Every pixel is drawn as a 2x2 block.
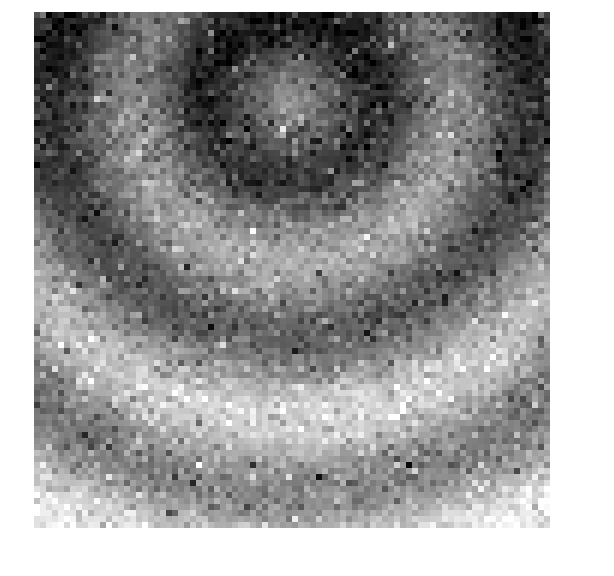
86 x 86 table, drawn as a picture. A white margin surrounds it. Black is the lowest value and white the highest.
Values rise toward the bottom. Rings spread out from the top middle. The ninth with the lowest average is the top middle.
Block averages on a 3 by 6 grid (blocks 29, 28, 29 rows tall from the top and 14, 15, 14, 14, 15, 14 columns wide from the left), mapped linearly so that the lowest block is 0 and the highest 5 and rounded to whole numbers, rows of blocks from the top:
020020
333333
555555
